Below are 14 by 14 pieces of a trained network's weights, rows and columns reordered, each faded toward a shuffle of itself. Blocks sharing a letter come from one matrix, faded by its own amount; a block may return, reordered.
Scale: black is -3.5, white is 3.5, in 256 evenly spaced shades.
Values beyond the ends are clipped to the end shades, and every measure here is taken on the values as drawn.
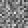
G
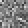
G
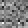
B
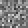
G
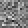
G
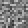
G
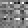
B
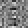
B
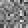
B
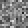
G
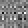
B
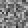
G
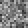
G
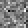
B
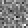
G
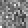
G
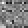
B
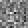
B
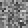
G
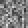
G
